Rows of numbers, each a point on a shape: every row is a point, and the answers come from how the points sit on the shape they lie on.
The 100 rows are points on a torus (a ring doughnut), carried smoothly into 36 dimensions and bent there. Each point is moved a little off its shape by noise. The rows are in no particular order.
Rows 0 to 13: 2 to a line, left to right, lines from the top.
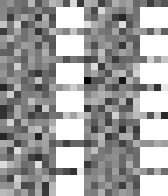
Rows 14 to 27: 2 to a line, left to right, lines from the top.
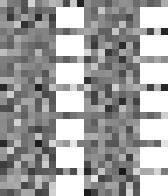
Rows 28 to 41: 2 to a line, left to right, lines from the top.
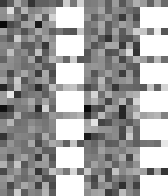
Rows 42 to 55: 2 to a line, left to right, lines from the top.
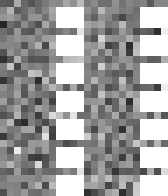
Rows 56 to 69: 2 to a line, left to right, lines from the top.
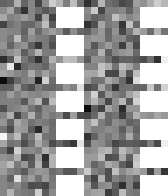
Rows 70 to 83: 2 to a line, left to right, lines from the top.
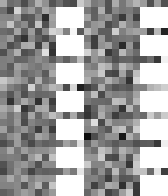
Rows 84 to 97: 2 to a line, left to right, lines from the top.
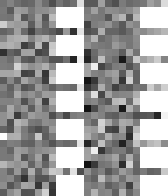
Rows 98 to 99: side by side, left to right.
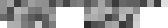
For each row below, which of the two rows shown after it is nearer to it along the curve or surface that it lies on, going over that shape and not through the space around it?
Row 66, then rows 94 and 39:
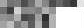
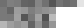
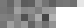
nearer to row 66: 39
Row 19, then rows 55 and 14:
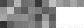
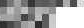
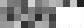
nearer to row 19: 14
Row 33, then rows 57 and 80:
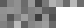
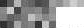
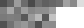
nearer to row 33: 57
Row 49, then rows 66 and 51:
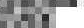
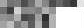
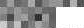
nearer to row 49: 66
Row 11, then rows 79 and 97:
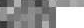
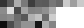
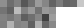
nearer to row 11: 79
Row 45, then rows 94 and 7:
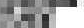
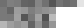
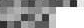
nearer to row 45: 7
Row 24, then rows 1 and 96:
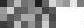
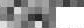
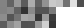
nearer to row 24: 96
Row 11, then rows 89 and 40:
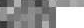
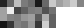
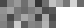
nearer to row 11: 40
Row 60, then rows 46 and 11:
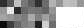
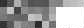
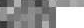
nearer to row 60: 46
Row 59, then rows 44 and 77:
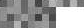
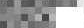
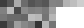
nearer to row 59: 77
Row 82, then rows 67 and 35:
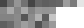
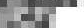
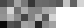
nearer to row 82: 67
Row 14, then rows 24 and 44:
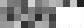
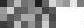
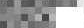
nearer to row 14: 24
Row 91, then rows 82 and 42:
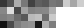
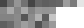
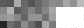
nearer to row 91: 82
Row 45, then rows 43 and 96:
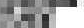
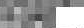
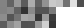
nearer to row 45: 43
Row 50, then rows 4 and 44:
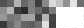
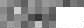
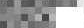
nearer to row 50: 4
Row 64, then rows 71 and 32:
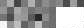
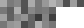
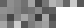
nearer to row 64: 32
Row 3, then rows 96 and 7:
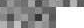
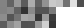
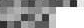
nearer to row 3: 96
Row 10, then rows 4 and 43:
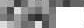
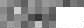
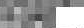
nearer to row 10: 4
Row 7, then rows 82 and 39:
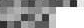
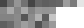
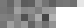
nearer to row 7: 39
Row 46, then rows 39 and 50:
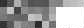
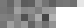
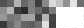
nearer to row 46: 39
